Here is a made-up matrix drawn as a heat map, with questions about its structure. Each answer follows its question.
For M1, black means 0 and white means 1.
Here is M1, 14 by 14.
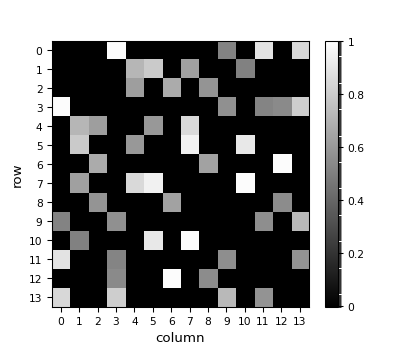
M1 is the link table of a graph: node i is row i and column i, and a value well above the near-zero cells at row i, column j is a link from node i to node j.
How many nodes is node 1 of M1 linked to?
4
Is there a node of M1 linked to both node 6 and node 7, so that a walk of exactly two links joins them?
no
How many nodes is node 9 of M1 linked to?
4
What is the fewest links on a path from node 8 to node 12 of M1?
1
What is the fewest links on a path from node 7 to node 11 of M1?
6
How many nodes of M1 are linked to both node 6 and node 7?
0
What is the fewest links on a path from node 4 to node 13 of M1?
5
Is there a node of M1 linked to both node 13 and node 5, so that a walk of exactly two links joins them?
no
